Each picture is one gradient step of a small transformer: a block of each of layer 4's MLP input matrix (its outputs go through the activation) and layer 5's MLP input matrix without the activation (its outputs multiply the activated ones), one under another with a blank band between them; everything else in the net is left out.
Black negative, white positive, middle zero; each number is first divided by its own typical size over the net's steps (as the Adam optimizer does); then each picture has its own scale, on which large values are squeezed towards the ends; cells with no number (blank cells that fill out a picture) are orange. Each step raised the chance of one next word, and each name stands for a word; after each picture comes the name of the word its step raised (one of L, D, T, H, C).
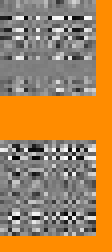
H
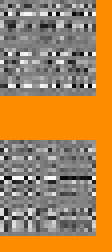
H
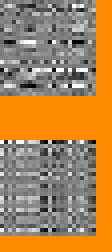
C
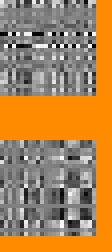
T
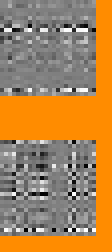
C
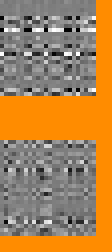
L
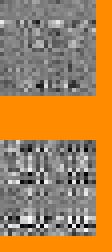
H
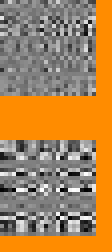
H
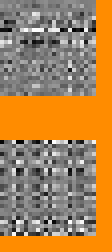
L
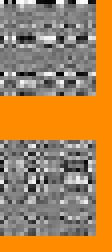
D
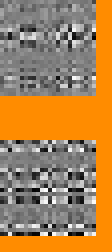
T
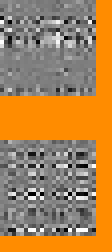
C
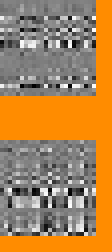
C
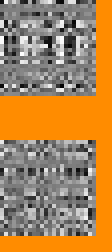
L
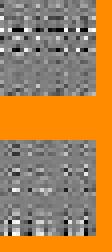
H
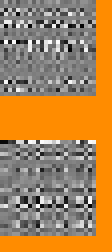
D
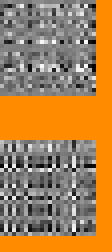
T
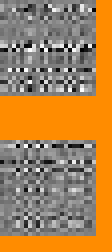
L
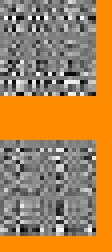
T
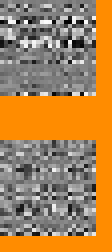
D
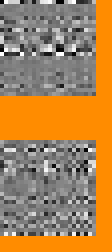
L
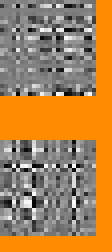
T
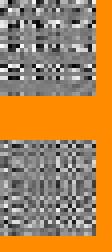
D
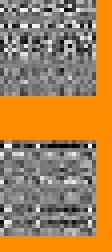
D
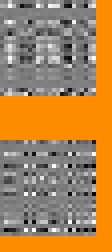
C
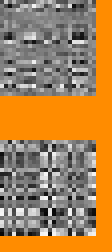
T
